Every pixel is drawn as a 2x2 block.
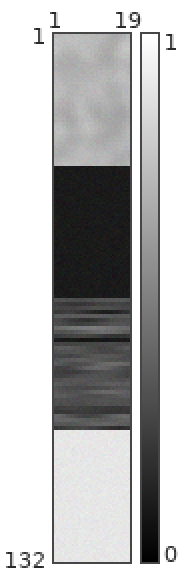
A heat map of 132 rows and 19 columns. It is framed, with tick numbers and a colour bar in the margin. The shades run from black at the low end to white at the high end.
It is made of 4 by 1 panels. Panel 1,1: high, blotchy, faint in contrast. Panel 2,1: very low, flat. Panel 3,1: low, streaked across. Panel 4,1: very high, flat.
